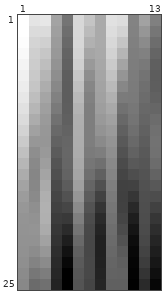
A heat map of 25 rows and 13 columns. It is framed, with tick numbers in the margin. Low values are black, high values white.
The ninth with the highest average is the top left. The middle right is the smoothest part. Neither half mirrors the other. The grain runs up and down. There is an overall slope up to the top left.
